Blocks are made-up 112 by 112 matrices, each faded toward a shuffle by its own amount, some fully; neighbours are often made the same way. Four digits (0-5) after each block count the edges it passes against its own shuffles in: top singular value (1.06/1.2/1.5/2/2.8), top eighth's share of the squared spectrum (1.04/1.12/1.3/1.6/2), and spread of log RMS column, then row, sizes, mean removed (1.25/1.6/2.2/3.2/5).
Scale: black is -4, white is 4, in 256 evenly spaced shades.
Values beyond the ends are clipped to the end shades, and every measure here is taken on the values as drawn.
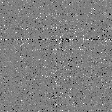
3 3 2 2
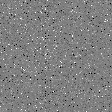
2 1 1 0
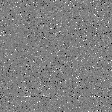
2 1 1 1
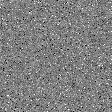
0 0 0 0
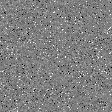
1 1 0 1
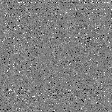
2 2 2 2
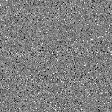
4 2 1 2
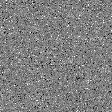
3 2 0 0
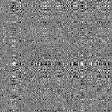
5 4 3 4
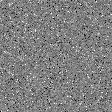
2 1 0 0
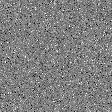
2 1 0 0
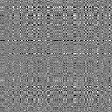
5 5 4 4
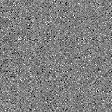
4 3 1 2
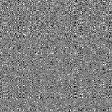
5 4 3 3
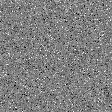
1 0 0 0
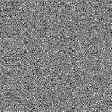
4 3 1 2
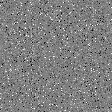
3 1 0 0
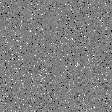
3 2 1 0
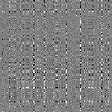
5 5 4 3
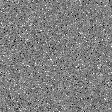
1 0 0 1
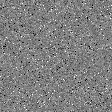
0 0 0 0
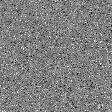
0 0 0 1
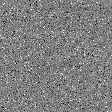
0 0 0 0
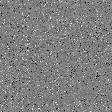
1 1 0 0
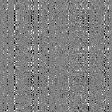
5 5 4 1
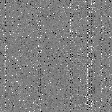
4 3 3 1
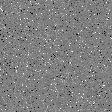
0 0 0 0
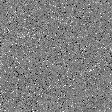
2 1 1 0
